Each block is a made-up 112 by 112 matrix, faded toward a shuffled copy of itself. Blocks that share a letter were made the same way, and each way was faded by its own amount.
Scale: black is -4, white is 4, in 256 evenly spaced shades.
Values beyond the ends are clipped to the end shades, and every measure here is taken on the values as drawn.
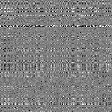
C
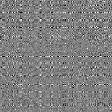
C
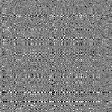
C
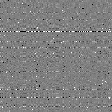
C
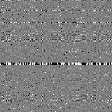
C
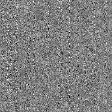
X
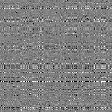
C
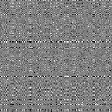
C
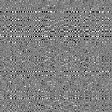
C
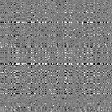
C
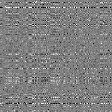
C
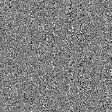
X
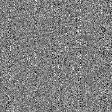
X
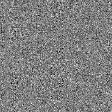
X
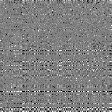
C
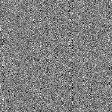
X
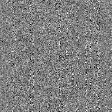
X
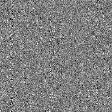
X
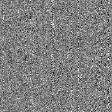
X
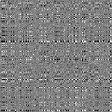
C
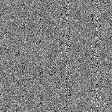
X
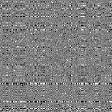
C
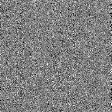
X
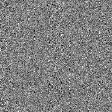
X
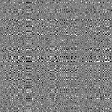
C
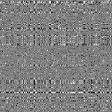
C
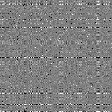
C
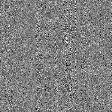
X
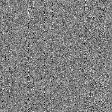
X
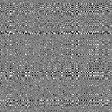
C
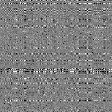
C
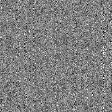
X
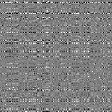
C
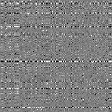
C
